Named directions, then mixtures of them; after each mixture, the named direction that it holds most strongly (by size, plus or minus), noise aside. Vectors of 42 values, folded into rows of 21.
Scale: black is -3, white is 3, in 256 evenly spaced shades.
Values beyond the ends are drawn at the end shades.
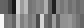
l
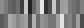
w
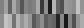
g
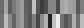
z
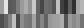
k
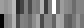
l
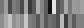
g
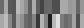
z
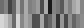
g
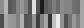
z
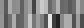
z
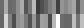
z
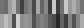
g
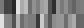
l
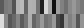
w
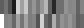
l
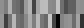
z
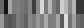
k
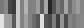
l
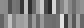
w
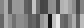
z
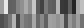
k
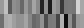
g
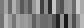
g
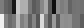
l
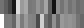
l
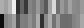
l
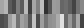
w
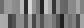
w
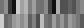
l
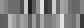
w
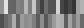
k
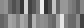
w
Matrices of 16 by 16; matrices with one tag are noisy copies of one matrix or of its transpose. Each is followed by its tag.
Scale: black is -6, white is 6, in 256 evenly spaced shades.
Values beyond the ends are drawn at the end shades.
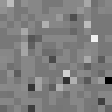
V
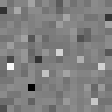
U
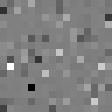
U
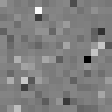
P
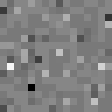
U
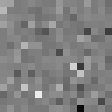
V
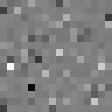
U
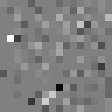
P
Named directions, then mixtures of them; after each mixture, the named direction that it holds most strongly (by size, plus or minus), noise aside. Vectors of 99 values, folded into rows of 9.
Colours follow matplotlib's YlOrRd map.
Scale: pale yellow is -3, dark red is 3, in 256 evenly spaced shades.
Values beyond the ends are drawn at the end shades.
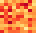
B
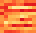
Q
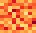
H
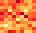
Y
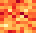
Y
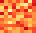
B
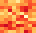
Y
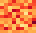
H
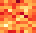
Y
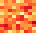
Y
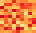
H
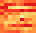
Q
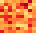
B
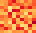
H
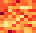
Y
